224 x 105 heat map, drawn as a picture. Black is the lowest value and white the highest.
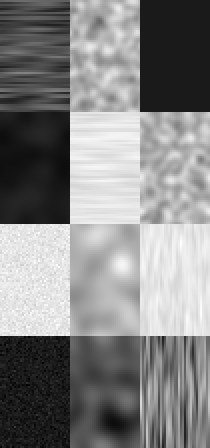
It is made of 4 by 3 panels. Panel 1,1: low, streaked across. Panel 1,2: high, blotchy. Panel 1,3: very low, flat. Panel 2,1: very low, smooth, faint in contrast. Panel 2,2: very high, streaked across, faint in contrast. Panel 2,3: high, blotchy. Panel 3,1: very high, fine-grained, faint in contrast. Panel 3,2: high, smooth. Panel 3,3: very high, streaked downward, faint in contrast. Panel 4,1: very low, fine-grained, faint in contrast. Panel 4,2: low, smooth. Panel 4,3: middling, streaked downward, strong in contrast.
